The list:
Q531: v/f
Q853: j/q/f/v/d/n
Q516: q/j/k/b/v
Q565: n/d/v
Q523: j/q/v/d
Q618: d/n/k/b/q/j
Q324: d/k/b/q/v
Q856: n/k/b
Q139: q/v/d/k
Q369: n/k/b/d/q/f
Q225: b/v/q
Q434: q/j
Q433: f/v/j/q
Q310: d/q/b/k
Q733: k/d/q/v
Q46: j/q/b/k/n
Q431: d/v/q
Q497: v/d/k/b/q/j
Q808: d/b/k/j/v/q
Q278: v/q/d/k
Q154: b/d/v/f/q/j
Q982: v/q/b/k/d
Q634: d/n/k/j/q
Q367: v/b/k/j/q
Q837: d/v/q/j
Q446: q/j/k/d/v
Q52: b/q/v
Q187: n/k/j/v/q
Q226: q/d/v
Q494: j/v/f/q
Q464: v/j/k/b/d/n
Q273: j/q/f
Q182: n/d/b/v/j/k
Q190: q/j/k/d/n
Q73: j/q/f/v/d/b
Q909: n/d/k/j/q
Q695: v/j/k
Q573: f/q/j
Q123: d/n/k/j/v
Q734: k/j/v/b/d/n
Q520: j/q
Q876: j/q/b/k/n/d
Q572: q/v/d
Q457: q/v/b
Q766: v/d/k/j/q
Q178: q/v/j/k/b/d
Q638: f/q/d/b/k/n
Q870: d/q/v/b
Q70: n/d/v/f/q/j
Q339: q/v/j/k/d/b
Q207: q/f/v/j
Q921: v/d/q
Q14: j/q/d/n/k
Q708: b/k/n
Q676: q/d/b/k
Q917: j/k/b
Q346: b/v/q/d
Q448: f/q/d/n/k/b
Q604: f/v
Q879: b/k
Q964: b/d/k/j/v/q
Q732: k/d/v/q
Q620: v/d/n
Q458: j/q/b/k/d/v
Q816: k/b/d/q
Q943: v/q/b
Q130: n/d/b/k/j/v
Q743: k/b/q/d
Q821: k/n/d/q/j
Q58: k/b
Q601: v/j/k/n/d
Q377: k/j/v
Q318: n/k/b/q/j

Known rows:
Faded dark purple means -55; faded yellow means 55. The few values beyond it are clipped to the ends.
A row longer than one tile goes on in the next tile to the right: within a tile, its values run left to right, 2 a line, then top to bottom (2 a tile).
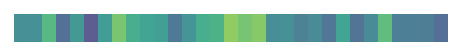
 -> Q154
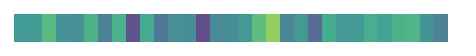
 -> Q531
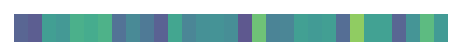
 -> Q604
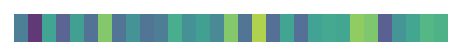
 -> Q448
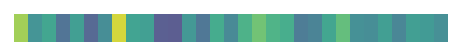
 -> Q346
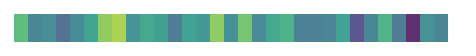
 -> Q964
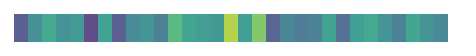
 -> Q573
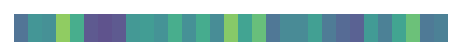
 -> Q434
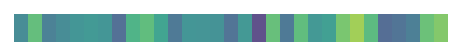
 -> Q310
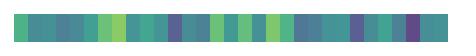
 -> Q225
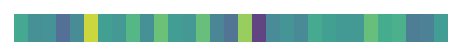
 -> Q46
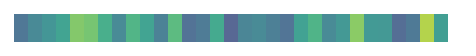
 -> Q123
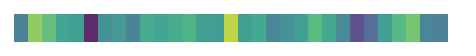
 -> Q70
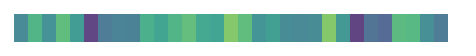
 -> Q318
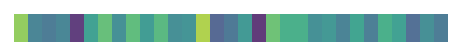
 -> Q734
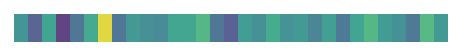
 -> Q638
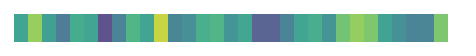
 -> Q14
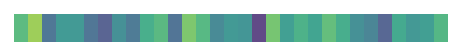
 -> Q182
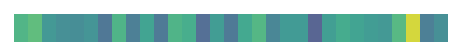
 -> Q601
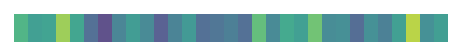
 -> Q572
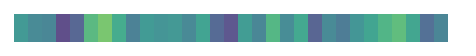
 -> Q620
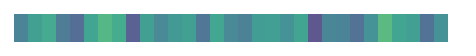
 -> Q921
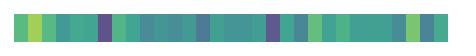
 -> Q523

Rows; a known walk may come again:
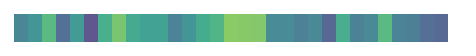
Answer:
Q154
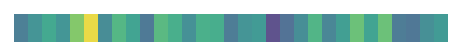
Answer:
Q458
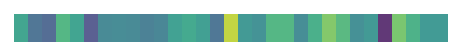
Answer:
Q856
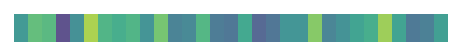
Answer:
Q853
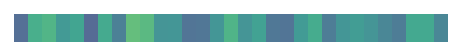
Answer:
Q837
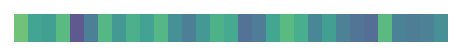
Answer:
Q732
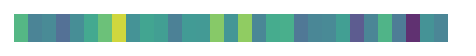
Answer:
Q964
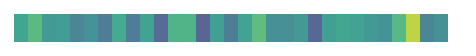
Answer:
Q601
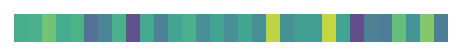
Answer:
Q369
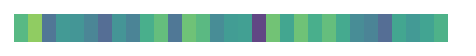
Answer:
Q182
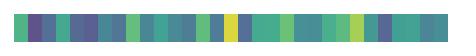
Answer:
Q58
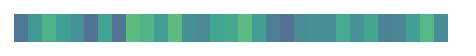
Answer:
Q618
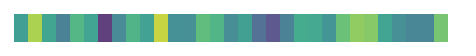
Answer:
Q14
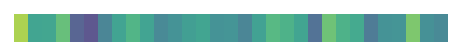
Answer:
Q743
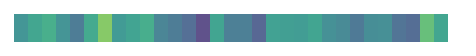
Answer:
Q431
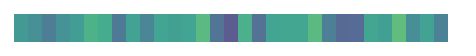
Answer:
Q190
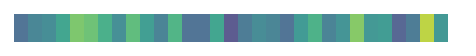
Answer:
Q123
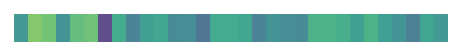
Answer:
Q273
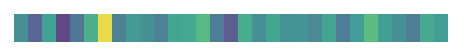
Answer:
Q638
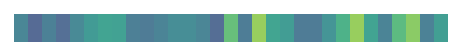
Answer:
Q943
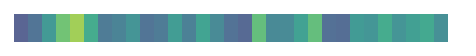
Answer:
Q226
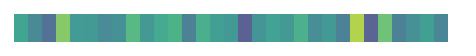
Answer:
Q377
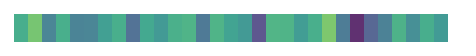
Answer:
Q187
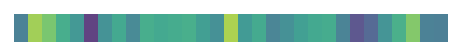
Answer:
Q70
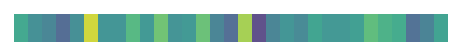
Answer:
Q46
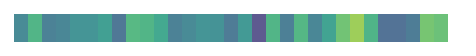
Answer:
Q310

